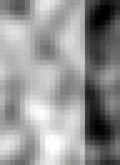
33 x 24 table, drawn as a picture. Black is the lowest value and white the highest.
Ninth with the lowest average: top right. Ninth with the highest average: bottom middle. Lone odd cells: none. Seam: vertical, 70% of the way across, the left part higher.
